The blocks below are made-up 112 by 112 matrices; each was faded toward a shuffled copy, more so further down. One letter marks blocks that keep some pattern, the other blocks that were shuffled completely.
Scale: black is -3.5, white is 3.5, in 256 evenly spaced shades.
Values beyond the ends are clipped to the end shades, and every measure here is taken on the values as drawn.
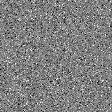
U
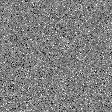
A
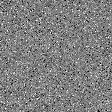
A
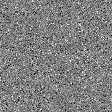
U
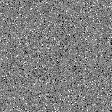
U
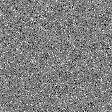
A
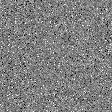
U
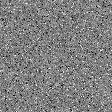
A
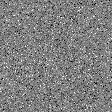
A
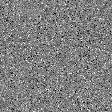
U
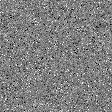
A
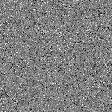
U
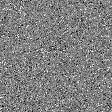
A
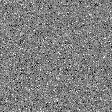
U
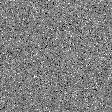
A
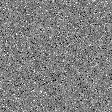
A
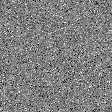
A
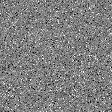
U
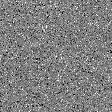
U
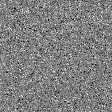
A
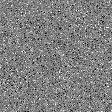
A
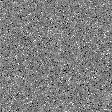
A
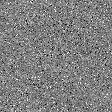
A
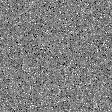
A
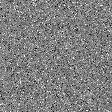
A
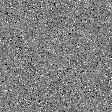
U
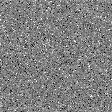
U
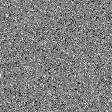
U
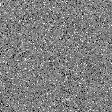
U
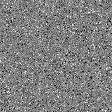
U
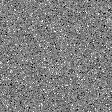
A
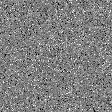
A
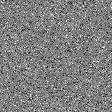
U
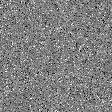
A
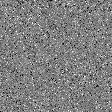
A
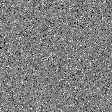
U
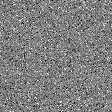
U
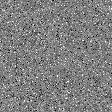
U
